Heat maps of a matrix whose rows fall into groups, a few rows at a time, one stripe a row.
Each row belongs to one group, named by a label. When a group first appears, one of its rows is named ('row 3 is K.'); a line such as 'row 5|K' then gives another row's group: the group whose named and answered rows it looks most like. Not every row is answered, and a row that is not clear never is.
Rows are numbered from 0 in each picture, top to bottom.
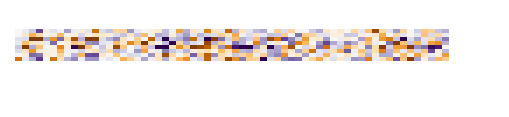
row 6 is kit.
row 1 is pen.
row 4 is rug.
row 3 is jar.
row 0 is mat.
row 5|pen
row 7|mat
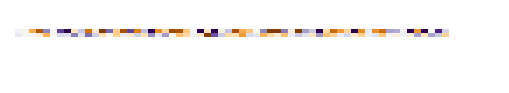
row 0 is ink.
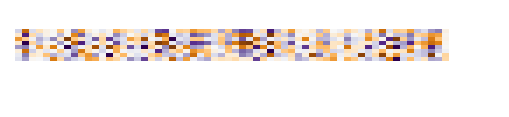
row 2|jar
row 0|rug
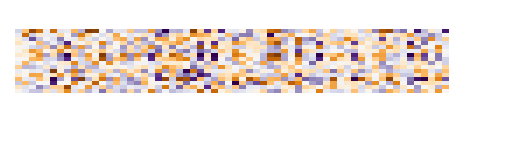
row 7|ink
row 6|ink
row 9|kit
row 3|ink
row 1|rug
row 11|pen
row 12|ink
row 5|pen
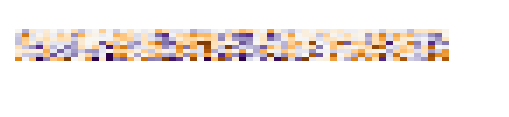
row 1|rug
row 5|kit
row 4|mat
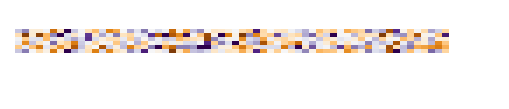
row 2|kit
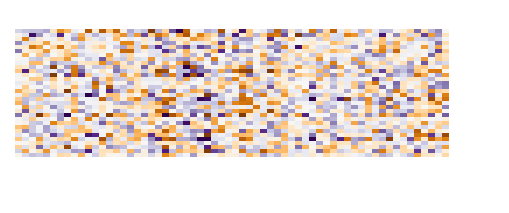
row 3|rug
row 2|rug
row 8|ink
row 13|mat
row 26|kit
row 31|kit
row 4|pen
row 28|ink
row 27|pen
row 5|rug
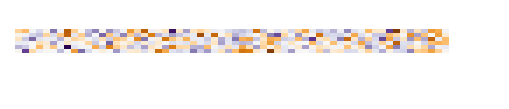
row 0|jar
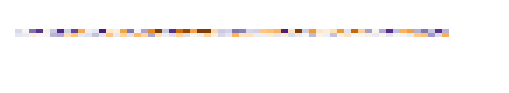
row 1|kit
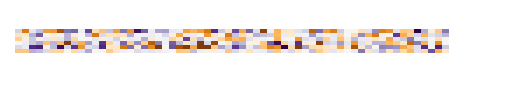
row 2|ink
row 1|mat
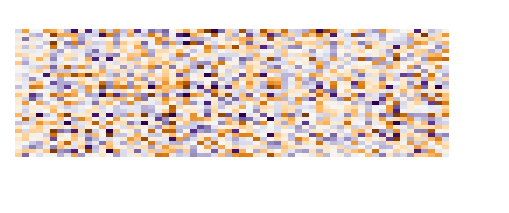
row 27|jar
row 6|jar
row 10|ink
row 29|kit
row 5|kit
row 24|pen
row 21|jar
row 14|ink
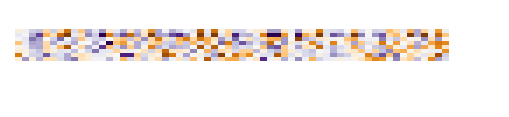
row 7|mat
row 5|kit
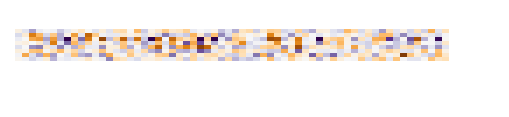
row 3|ink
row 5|pen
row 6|kit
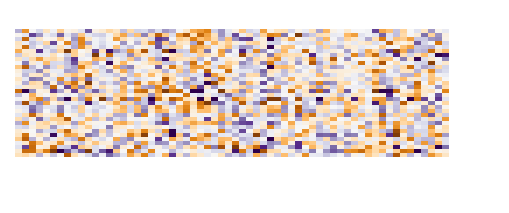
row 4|rug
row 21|pen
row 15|kit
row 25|jar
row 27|rug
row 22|jar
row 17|ink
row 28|pen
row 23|rug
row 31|jar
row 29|mat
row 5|jar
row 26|jar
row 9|rug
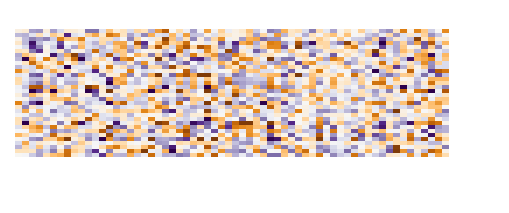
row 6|kit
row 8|pen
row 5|mat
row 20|jar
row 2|kit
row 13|mat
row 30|jar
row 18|mat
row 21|mat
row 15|kit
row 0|kit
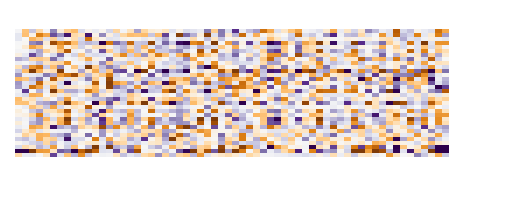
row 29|mat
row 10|pen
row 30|mat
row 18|jar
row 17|jar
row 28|mat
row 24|ink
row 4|pen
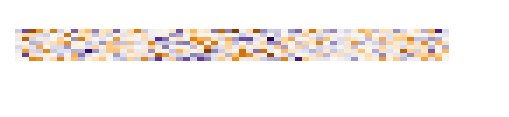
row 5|kit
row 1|jar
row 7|pen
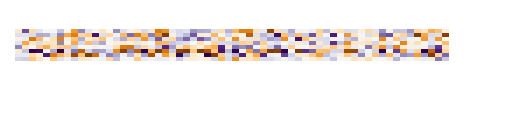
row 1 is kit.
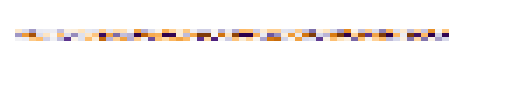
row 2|ink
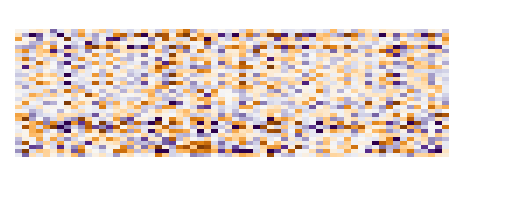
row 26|pen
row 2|jar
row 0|ink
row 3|kit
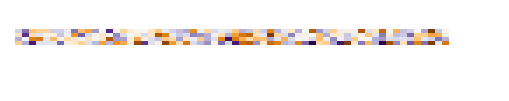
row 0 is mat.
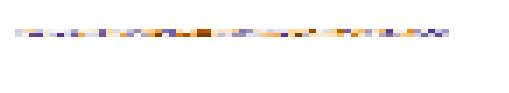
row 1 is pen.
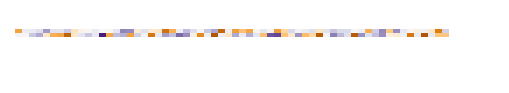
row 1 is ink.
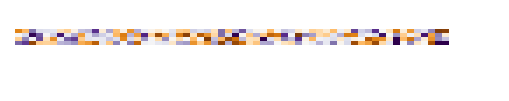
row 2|mat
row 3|mat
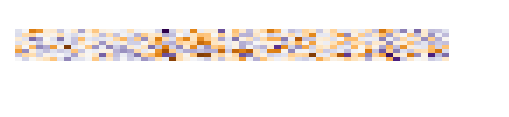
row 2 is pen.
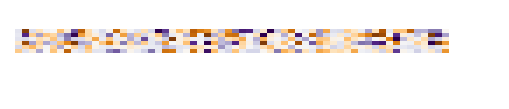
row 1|mat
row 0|rug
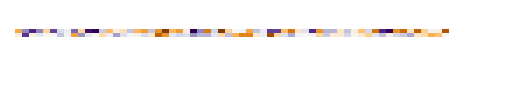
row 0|kit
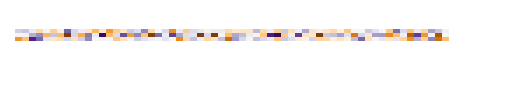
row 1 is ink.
